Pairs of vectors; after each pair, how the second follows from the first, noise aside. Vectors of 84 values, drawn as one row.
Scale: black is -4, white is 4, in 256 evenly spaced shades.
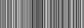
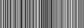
reversed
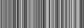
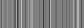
partly zeroed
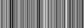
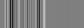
partly zeroed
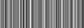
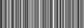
reversed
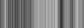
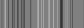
partly zeroed
